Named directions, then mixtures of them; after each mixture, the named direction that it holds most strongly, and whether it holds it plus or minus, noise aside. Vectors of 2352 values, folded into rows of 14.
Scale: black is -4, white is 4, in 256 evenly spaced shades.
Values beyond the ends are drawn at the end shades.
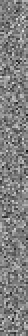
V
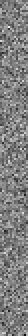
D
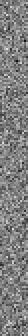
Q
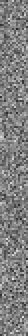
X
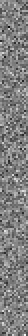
D, minus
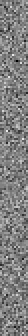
Q, plus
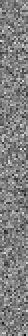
D, plus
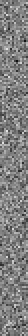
Q, plus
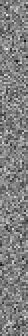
Q, plus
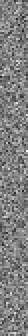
V, minus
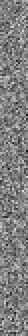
V, plus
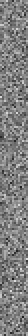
X, minus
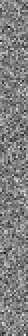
D, minus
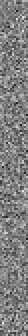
V, plus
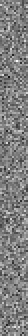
Q, minus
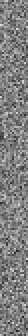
X, minus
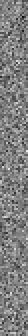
V, minus
